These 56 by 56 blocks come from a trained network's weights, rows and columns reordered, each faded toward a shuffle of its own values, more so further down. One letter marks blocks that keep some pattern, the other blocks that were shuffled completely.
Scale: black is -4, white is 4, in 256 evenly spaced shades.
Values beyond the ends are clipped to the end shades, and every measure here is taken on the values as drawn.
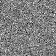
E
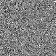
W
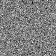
E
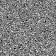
E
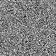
E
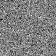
E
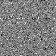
W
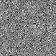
W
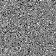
W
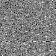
W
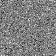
W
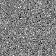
W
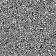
E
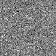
W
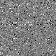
W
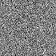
W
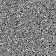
E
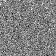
E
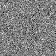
W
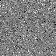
E
